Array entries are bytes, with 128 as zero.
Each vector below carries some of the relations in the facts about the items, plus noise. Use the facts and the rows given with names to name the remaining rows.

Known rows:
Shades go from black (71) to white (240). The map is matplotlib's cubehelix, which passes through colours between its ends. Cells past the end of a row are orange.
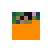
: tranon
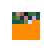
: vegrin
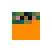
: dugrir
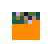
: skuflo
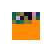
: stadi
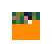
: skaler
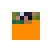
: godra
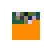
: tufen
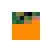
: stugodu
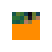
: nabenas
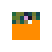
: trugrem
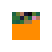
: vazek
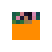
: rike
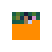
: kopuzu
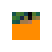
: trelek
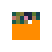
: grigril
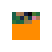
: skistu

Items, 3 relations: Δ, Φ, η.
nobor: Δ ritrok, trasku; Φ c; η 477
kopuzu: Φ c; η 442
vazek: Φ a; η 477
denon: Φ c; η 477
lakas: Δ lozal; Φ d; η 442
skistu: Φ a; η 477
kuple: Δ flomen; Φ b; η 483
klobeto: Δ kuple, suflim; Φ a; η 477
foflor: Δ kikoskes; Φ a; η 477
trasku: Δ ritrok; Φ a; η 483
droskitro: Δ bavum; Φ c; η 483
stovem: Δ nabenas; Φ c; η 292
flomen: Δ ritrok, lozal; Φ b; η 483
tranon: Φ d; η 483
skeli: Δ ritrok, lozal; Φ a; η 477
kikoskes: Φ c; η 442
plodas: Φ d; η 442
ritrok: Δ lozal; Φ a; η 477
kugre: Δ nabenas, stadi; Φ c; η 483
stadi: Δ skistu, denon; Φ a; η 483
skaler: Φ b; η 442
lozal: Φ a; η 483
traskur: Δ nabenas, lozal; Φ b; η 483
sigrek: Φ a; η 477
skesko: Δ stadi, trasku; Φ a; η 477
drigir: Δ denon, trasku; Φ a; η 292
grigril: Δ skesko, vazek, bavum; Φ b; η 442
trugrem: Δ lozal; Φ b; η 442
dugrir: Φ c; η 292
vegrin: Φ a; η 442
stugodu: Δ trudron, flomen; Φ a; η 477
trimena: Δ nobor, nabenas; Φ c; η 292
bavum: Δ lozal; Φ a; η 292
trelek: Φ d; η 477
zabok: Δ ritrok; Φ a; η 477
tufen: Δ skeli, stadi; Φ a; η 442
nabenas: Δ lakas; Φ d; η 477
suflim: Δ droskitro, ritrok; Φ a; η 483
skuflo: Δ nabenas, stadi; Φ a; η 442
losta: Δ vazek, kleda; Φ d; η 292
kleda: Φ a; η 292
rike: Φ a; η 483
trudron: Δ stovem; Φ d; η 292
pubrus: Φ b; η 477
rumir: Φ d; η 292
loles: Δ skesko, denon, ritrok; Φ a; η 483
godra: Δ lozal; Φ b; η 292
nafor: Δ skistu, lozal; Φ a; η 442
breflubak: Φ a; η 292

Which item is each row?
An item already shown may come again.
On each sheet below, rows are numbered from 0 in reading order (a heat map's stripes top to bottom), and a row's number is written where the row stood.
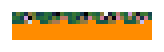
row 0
lakas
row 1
nobor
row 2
denon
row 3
bavum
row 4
skuflo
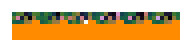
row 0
trimena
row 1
denon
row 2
grigril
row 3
loles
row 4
kugre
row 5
stovem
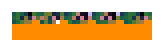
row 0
denon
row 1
grigril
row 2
lozal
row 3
traskur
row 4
denon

